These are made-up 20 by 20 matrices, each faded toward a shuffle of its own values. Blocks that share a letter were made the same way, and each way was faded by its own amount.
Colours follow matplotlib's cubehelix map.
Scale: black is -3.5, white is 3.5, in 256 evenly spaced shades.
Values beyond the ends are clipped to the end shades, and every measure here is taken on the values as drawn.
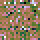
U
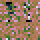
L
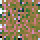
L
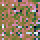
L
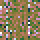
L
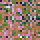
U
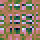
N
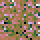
U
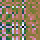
N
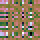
N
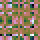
N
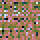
U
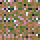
U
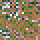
U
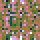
U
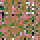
L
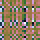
N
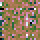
L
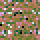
U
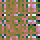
N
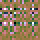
N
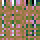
N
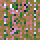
L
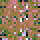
L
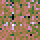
L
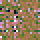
L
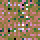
L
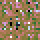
L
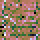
U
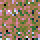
U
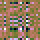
N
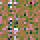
L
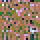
U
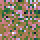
U
